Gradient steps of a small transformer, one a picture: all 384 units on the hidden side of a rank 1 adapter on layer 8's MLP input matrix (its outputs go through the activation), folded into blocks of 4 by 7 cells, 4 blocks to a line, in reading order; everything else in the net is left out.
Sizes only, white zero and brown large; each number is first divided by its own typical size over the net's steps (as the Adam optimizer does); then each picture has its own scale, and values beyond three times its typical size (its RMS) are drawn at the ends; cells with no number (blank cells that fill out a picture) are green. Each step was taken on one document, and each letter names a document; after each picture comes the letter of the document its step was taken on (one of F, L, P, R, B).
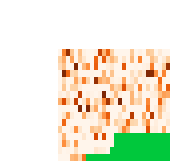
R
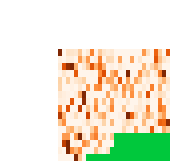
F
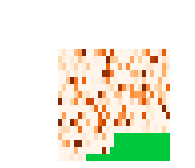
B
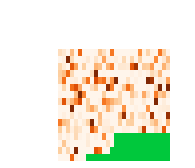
R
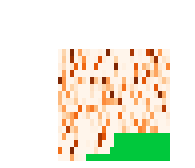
R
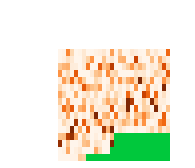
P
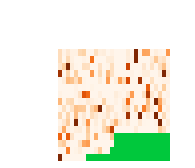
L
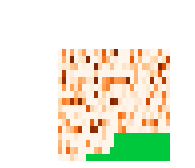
R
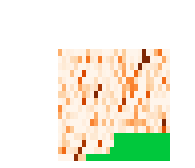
F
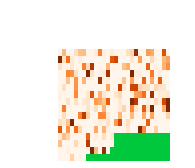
B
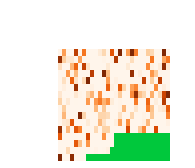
B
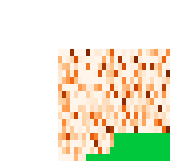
P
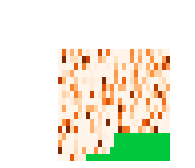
R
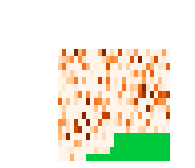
B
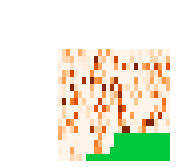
R
